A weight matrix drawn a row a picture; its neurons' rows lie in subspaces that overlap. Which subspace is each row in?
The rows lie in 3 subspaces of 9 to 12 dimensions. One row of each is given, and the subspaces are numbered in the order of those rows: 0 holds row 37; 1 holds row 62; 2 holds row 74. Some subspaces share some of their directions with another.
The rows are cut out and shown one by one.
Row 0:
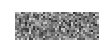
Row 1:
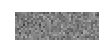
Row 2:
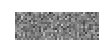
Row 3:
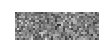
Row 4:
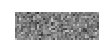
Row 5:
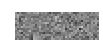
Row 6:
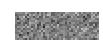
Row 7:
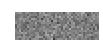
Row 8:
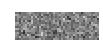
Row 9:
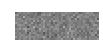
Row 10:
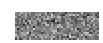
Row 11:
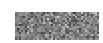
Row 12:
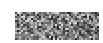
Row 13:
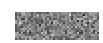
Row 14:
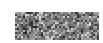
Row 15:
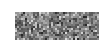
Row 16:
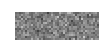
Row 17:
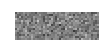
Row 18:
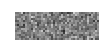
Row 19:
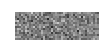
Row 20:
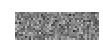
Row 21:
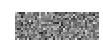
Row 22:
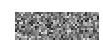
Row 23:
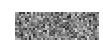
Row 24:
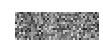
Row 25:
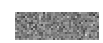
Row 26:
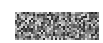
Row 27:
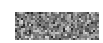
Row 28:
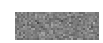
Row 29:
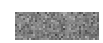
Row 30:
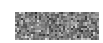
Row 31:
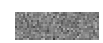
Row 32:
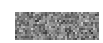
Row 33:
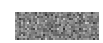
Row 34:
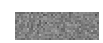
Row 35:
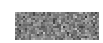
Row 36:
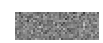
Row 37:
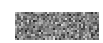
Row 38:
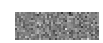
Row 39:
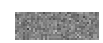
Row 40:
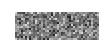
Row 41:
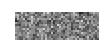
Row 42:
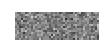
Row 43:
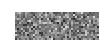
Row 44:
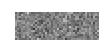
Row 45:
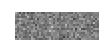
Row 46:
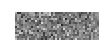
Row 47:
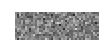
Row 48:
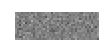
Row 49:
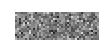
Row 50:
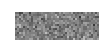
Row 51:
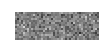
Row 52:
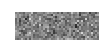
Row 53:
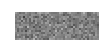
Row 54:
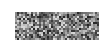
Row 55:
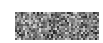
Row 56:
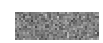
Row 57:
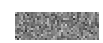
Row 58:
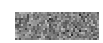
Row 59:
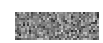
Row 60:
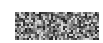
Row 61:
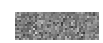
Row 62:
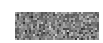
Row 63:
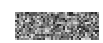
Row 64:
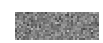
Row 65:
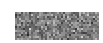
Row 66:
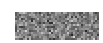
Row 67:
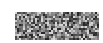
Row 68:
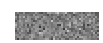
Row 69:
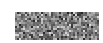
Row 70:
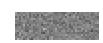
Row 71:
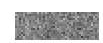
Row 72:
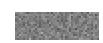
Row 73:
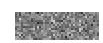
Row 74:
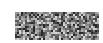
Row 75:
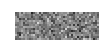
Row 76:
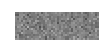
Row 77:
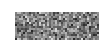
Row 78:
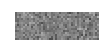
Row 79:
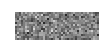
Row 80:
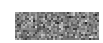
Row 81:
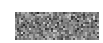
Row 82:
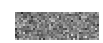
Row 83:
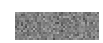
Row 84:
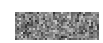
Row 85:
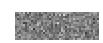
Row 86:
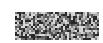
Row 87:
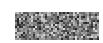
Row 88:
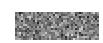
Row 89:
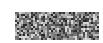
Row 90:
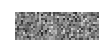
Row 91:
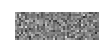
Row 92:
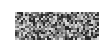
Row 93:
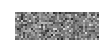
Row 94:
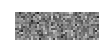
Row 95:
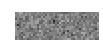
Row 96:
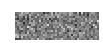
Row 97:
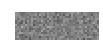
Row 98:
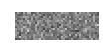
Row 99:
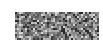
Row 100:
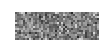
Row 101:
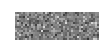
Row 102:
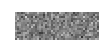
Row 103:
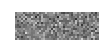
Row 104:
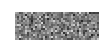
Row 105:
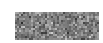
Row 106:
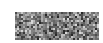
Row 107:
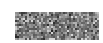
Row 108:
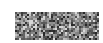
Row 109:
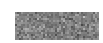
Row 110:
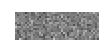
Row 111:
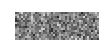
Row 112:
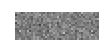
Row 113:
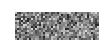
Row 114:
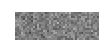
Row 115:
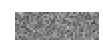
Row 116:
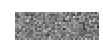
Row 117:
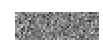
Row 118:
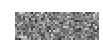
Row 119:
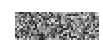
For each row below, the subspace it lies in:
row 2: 0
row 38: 1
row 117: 0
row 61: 1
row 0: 2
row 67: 0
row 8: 2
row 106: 1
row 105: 1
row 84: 0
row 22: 1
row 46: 0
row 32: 1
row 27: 2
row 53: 0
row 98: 2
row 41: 2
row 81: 1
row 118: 0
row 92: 2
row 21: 0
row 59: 2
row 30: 2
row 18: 2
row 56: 1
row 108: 0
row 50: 1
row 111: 2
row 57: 0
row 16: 1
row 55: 0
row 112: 2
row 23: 0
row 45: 2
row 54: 0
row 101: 0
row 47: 1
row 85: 2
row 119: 2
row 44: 1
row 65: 2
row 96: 2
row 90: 0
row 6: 0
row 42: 0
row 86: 1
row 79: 2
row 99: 0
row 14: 0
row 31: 2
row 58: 2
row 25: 0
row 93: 0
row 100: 2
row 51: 2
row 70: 2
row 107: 2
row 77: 0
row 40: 0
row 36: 0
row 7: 0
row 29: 0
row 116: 0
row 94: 1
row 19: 2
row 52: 2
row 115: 2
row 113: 0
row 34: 2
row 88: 1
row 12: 0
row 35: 0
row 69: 0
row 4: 1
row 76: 0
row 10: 2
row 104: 2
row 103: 0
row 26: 0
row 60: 1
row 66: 2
